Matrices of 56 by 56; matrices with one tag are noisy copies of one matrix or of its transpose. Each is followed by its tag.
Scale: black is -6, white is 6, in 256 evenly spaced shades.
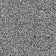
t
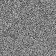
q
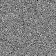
q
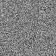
t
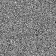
t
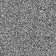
t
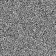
q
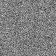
t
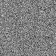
t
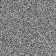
q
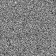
t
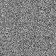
t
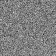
q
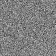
q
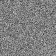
q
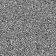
t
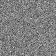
q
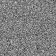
t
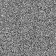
t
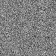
t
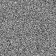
t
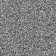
t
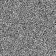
q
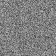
t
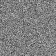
q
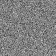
q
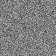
q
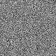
t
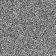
q
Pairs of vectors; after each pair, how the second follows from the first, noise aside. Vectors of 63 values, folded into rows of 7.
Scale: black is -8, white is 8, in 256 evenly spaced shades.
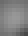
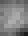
scaled up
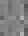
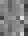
scaled up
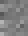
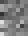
scaled up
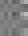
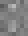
wrapped around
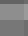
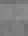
shrunk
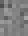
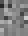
scaled up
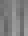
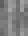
wrapped around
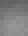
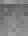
wrapped around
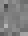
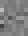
wrapped around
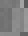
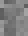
wrapped around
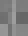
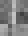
scaled up
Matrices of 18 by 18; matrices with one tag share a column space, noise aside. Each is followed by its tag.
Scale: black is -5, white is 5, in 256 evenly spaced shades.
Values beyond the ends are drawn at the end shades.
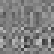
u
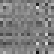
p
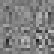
u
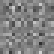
p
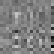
u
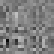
u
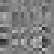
u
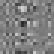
p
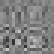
u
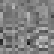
u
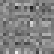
p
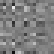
p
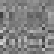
u
